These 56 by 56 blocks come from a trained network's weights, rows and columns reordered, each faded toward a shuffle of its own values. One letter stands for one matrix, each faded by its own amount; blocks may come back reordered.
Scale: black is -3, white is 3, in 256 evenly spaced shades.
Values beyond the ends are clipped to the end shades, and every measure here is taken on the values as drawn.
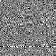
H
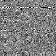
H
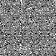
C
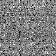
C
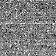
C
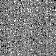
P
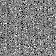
P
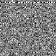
H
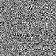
H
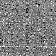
C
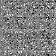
C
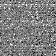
C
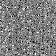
P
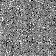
P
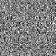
H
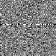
H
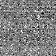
C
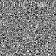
H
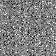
P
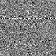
H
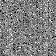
P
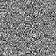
H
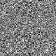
H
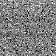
C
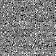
C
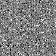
P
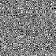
H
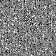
P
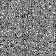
P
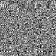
H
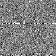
H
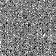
P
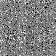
P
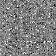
P
